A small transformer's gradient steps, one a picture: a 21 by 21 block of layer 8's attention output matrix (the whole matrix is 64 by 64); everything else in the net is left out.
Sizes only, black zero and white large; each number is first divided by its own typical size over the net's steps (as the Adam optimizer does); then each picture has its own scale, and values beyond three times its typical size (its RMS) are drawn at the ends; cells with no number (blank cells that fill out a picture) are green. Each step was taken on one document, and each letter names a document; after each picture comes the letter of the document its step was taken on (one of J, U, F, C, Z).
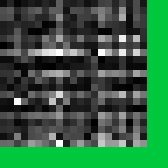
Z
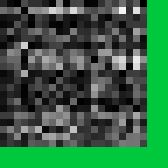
Z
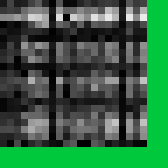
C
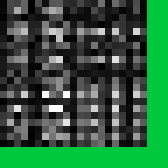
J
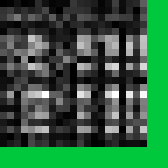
C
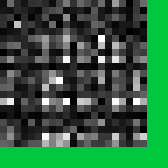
J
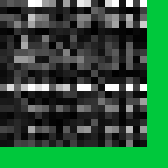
C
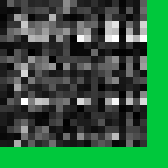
C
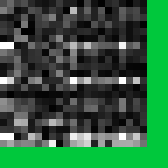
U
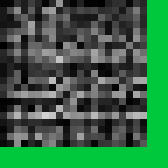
Z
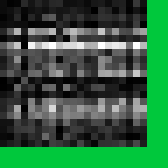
Z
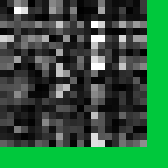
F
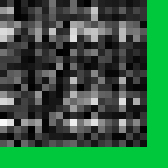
U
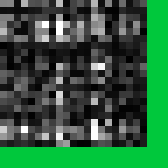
F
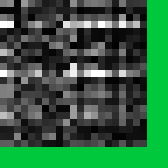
U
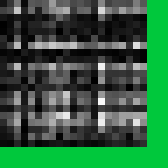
Z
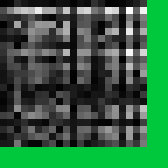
C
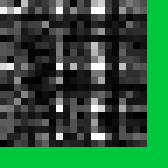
F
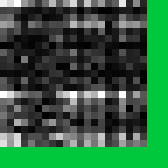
U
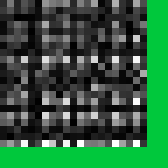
J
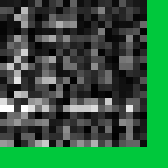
F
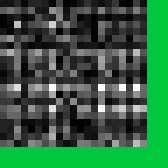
Z
